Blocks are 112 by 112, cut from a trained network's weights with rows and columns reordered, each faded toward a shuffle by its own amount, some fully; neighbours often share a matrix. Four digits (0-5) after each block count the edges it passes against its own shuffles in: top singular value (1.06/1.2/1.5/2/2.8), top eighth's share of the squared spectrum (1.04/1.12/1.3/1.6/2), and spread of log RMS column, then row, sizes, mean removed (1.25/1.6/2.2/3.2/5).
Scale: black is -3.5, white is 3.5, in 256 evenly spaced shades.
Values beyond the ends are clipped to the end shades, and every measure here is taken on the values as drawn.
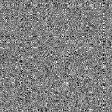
4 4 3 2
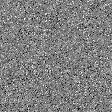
2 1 0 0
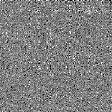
3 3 2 2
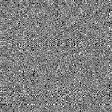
4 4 2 3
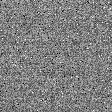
1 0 0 0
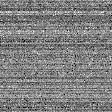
5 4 1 2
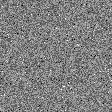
0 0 0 0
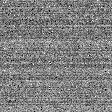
4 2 0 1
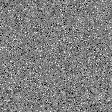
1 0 0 0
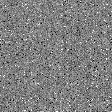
2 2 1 2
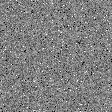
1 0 0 0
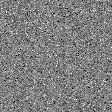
2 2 0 1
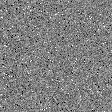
0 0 0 0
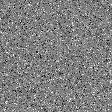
0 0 0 0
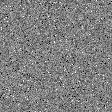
0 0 0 0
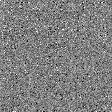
1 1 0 1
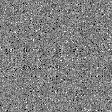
2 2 0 2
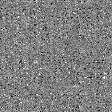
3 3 1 2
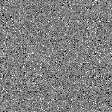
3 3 2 1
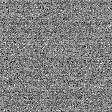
2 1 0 0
